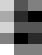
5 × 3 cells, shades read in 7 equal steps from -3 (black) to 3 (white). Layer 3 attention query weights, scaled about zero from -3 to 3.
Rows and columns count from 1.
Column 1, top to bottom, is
2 1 2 0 3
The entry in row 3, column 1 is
2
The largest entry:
3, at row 5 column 1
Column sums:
8 -7 -6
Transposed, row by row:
2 1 2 0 3 | -1 -2 -1 -3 0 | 0 -3 -1 -2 0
